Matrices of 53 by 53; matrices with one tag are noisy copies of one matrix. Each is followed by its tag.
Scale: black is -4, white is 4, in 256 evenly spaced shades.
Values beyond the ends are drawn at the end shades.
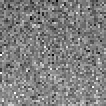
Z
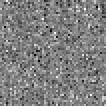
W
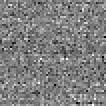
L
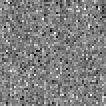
W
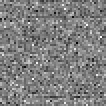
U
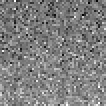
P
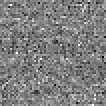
L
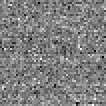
L
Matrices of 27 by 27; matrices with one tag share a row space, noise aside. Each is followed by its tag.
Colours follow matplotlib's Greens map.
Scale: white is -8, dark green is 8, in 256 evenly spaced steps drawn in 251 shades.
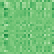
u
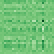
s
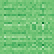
s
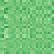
u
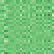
u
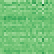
s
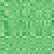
u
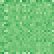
u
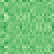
u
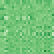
u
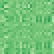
u
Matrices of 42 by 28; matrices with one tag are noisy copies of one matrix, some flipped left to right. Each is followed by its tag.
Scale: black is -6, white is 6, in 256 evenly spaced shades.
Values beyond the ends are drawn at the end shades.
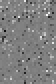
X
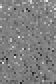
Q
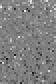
Q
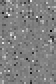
X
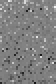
Q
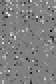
X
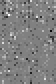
X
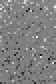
Q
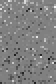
Q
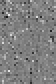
X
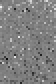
Q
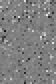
X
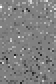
Q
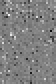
X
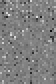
X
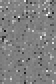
X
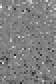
Q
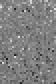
Q
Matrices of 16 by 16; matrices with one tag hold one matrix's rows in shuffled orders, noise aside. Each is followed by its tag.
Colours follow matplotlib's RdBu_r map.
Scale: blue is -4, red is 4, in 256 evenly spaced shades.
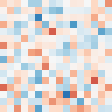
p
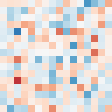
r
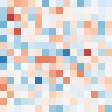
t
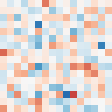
p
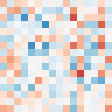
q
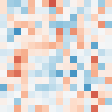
r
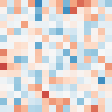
p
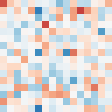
p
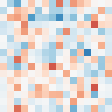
r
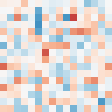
p
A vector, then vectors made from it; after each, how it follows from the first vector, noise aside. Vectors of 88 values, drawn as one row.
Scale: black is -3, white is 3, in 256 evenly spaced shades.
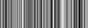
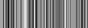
reversed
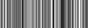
negated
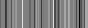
partly zeroed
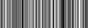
negated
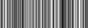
negated
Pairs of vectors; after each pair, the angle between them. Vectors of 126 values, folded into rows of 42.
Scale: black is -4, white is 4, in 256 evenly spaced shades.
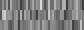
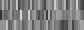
partly aligned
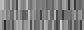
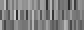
partly aligned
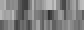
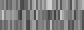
partly aligned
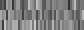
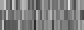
nearly opposite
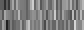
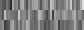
partly aligned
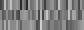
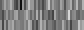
partly aligned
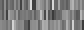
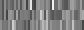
nearly parallel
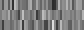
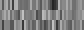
nearly parallel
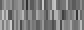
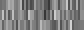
partly aligned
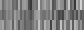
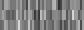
partly opposed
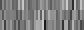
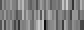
nearly parallel
